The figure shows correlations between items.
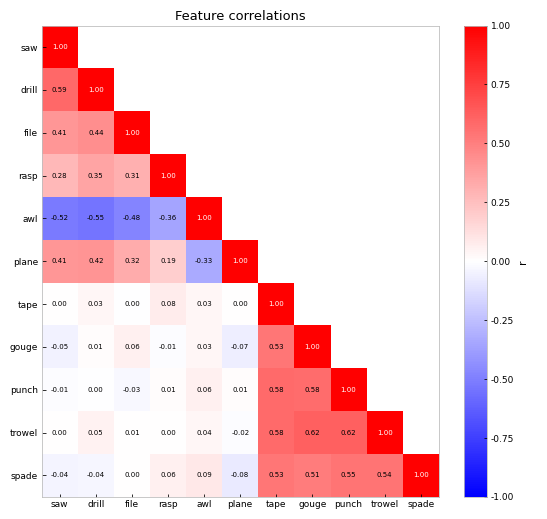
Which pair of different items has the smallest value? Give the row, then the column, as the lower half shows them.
awl, drill
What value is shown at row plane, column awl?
-0.33
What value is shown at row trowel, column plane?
-0.02
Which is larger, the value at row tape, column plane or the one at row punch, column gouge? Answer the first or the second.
the second
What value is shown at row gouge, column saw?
-0.05
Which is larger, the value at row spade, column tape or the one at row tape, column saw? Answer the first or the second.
the first
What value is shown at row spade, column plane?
-0.08
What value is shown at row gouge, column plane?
-0.07
